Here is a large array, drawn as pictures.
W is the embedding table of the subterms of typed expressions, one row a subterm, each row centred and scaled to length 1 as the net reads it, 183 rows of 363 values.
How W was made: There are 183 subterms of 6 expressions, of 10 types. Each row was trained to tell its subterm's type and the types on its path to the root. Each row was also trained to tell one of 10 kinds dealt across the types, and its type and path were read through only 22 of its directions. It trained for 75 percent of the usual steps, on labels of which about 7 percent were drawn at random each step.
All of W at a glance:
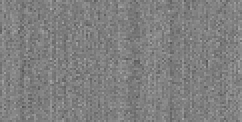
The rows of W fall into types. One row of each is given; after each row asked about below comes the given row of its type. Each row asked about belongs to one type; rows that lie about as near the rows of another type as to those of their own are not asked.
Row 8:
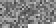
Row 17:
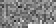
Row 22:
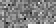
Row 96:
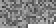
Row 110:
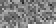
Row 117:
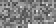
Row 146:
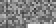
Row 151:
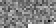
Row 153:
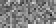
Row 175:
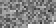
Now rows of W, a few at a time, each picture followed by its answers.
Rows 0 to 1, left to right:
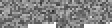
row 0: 175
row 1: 117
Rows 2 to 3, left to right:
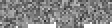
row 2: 110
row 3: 146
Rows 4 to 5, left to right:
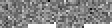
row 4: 22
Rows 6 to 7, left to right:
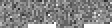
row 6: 110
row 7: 22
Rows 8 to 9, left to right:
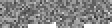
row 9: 96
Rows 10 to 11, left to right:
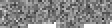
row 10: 175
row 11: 110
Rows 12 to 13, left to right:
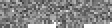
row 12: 146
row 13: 117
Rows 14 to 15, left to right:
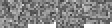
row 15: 146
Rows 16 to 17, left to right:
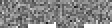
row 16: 151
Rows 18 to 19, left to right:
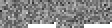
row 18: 22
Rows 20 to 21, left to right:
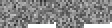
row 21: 8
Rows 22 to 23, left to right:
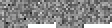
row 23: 96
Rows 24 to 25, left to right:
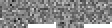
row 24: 175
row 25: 22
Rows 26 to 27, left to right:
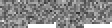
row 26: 110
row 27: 22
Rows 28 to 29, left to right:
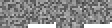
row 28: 17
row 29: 96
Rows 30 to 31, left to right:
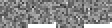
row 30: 96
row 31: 17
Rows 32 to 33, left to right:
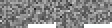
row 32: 175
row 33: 117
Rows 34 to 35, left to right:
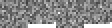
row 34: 22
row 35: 151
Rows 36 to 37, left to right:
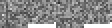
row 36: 22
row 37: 96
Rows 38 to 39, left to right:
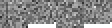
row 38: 96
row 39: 17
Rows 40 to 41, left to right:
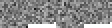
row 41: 175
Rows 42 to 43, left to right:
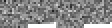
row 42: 175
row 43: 175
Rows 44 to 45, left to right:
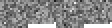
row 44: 117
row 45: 8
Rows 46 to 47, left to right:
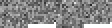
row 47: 146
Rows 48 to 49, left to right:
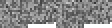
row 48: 8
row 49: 8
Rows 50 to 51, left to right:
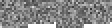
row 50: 96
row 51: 8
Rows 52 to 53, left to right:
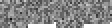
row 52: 96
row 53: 8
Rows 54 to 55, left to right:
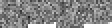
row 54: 96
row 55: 146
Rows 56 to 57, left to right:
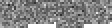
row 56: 96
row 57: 153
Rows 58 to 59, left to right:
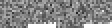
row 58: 175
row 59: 146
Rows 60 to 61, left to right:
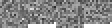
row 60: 8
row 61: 146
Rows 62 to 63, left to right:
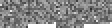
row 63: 175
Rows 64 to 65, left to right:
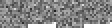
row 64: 8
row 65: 8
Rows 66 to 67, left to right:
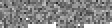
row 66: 22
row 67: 17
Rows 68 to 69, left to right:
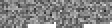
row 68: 146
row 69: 146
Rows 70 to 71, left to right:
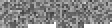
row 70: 110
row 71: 117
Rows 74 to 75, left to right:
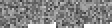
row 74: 17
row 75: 8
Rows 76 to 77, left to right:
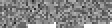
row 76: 17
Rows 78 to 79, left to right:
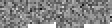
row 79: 96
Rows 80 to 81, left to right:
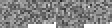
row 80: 175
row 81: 117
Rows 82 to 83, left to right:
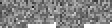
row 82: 17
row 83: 96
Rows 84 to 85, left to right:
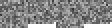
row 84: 153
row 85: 175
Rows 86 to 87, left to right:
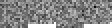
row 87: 146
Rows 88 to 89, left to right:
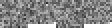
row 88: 17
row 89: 8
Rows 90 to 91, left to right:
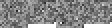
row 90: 8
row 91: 96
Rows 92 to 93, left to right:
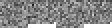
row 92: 153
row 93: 110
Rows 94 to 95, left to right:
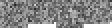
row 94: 110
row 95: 146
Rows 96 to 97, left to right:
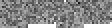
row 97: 110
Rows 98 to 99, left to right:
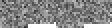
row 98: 96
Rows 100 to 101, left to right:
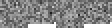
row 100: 146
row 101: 146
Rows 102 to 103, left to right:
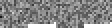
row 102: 17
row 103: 117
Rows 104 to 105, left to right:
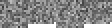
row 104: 151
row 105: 96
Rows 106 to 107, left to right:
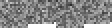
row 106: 175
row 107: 117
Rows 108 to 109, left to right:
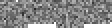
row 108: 110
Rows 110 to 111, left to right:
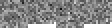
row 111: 153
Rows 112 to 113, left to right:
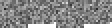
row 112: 8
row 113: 17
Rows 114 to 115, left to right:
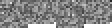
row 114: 117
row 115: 117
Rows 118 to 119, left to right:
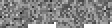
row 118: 151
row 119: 8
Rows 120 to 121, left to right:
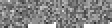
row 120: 151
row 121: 22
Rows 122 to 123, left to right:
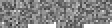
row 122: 117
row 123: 146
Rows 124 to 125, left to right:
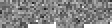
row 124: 151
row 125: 175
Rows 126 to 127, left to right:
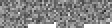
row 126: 96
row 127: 153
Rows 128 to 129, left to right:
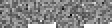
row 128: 17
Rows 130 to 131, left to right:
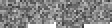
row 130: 117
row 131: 8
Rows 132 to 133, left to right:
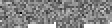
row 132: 110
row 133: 146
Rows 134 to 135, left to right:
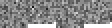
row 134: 22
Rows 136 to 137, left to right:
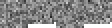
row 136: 8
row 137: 17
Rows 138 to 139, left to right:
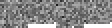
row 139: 117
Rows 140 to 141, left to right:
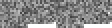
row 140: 146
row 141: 153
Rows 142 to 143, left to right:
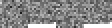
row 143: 146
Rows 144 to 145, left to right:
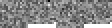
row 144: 22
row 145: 8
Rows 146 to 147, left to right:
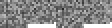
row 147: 17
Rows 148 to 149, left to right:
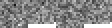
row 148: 117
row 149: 117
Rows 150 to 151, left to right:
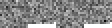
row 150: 146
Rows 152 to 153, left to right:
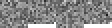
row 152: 17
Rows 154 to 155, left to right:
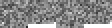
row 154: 117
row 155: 96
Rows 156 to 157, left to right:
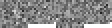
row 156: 151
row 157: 96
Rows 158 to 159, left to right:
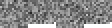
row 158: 17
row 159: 17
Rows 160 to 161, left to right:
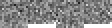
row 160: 110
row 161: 153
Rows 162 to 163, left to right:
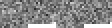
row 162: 175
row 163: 175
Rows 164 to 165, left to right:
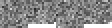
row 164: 22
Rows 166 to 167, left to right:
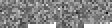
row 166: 117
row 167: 117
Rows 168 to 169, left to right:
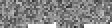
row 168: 22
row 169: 146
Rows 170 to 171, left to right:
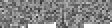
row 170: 117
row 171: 22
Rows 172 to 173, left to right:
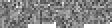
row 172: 146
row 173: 175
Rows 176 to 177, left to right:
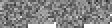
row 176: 117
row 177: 17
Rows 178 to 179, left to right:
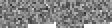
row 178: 175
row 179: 8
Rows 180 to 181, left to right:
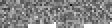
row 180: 96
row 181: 110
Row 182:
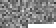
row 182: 96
